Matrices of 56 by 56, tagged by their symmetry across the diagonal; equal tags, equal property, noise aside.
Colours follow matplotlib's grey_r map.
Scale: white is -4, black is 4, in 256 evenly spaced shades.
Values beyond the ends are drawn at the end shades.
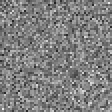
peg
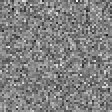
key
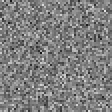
key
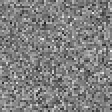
key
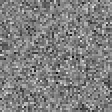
peg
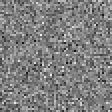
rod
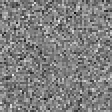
rod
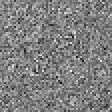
peg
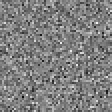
rod
